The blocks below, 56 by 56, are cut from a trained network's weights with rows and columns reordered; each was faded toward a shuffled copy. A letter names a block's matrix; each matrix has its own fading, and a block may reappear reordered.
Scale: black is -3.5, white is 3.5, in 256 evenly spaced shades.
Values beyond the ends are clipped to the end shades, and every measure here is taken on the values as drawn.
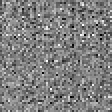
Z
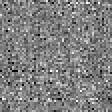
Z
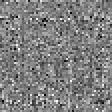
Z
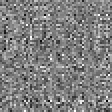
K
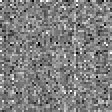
Z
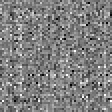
Z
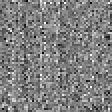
Z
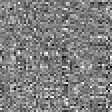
K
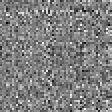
K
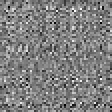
K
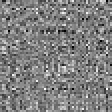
K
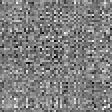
K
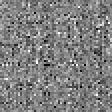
Z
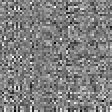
K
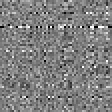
K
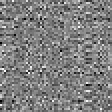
K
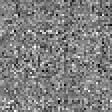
Z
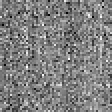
Z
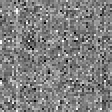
Z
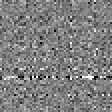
K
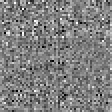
Z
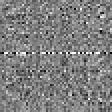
K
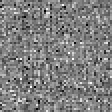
Z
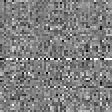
K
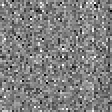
Z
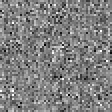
Z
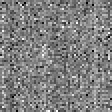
Z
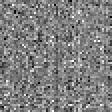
Z
